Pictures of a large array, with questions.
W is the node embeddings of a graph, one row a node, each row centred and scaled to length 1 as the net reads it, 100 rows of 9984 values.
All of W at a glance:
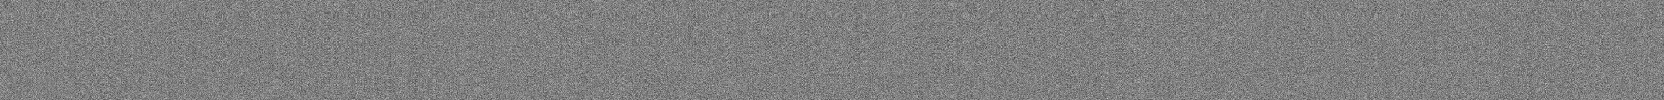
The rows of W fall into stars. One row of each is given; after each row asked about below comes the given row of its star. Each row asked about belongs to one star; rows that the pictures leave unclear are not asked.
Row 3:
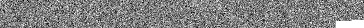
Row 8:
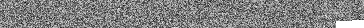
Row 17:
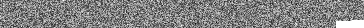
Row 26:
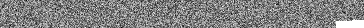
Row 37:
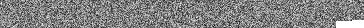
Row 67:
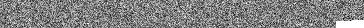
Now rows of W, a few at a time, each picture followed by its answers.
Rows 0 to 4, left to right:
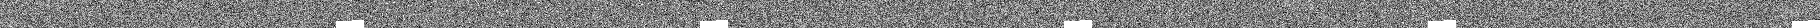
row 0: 37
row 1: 67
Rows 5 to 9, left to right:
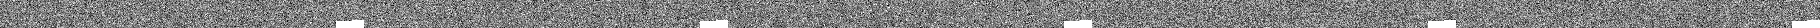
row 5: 3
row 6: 37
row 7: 67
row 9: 3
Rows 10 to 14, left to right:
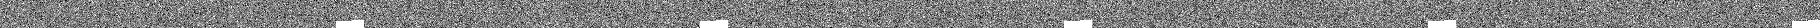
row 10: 67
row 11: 37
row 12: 8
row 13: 8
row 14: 17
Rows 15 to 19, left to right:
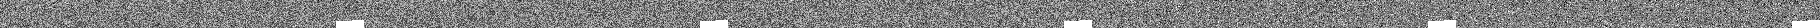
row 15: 17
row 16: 17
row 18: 37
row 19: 26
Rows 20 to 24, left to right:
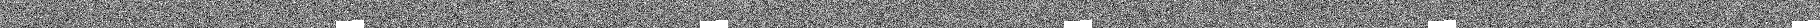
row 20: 17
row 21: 3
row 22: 8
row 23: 37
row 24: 3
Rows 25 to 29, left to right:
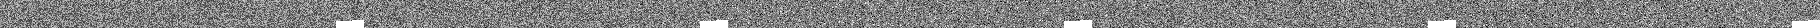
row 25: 8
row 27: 26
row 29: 37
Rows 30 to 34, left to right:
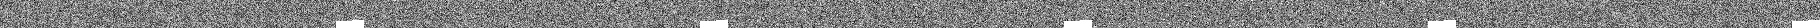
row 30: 67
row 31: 8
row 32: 3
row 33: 26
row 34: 17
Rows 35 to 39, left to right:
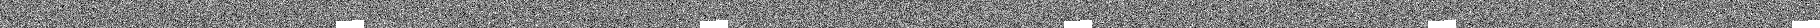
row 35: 3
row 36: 26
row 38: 8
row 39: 17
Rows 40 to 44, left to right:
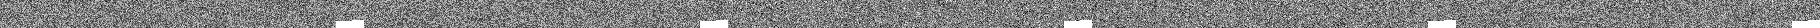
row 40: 67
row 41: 17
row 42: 17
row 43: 3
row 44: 17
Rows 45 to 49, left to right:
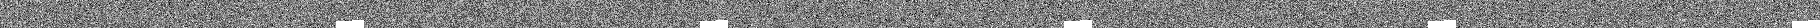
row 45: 37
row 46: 67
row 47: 67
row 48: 37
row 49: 8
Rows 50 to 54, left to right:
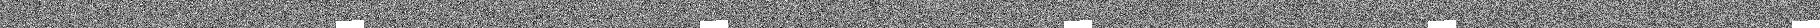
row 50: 3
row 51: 8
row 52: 3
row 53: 8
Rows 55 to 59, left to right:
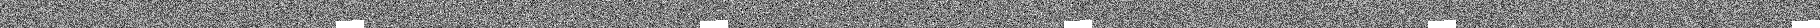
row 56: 37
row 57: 17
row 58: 8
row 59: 3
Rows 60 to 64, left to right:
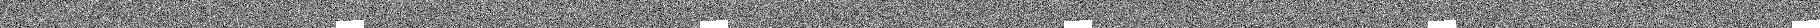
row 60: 67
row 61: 17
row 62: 17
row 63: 26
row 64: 17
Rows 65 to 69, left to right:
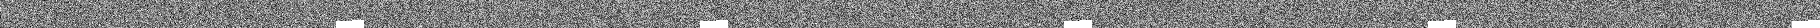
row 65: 37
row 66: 8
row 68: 26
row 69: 37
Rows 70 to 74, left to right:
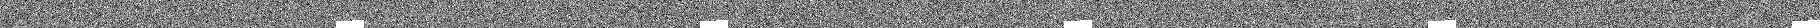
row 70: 26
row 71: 67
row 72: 37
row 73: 8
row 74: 26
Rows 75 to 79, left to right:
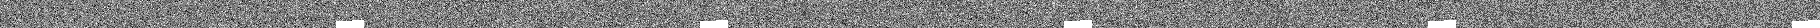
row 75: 26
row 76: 3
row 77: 8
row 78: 3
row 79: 37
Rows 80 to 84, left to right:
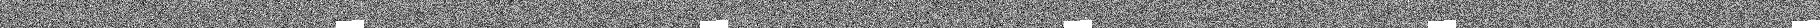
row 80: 3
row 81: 37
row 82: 37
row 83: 17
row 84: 3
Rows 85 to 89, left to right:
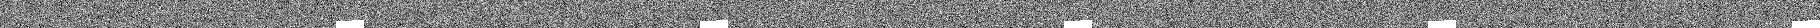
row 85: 67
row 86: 17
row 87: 3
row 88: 37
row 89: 3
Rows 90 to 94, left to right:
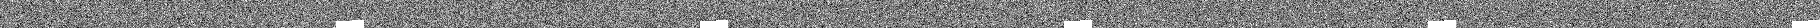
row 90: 37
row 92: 8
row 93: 26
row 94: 8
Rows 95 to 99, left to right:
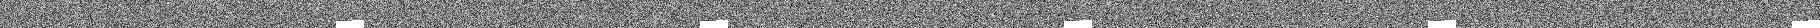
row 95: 3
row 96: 3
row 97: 3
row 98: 8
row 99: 26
